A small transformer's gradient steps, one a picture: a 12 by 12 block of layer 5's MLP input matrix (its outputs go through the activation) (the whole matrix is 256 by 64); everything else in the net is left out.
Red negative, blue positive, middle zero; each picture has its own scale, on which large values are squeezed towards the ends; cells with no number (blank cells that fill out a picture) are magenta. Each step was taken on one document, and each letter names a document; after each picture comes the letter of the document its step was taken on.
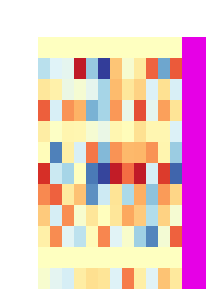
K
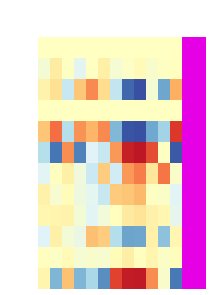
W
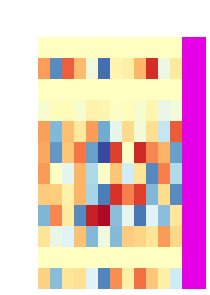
K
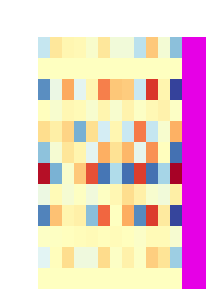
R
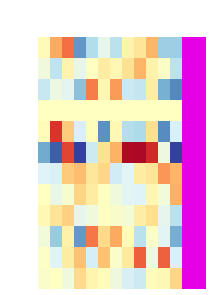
W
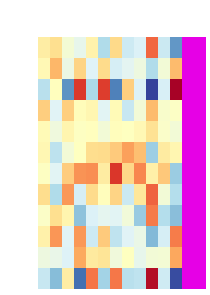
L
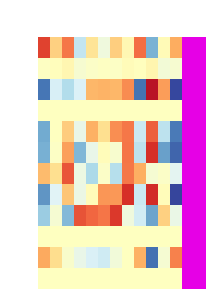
R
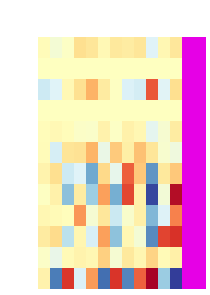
L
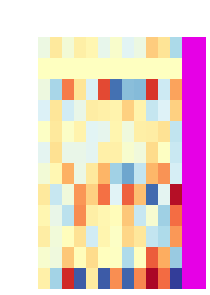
L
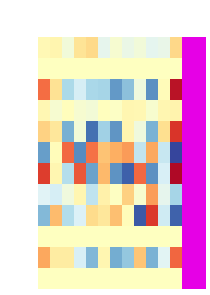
R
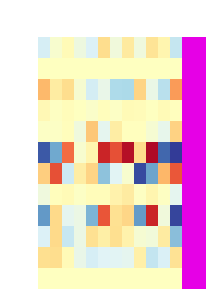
R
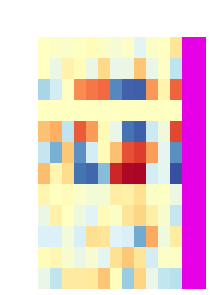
W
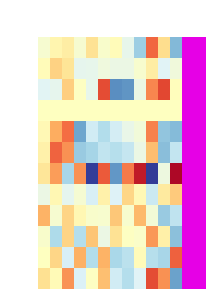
L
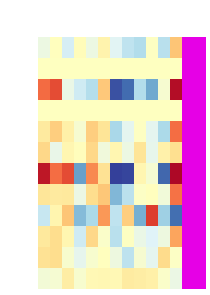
R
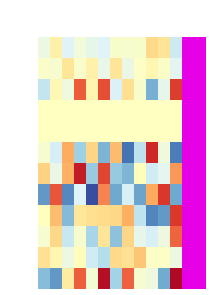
L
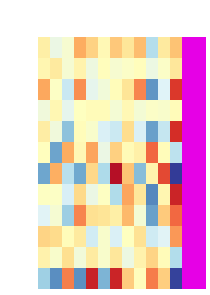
L
